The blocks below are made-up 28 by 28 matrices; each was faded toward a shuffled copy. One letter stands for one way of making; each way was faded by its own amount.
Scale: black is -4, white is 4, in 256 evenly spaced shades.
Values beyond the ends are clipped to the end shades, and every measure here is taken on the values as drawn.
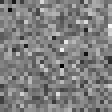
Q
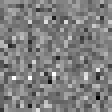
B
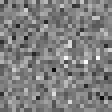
Q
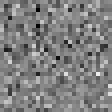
B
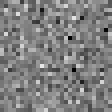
Q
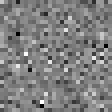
B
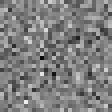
Q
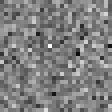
Q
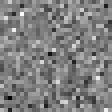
Q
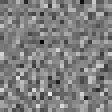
B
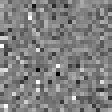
Q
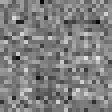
B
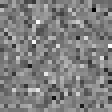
Q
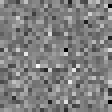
B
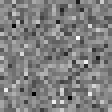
Q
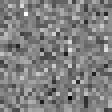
Q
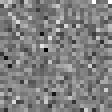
Q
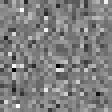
B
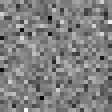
Q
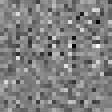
B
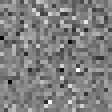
Q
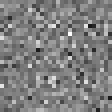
B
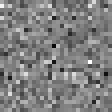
B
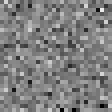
Q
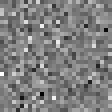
Q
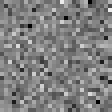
Q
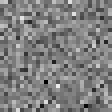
Q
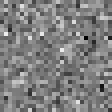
Q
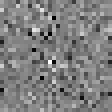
B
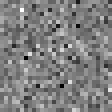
Q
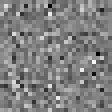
B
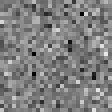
Q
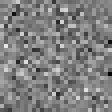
Q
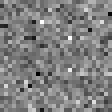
Q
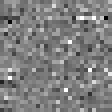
B
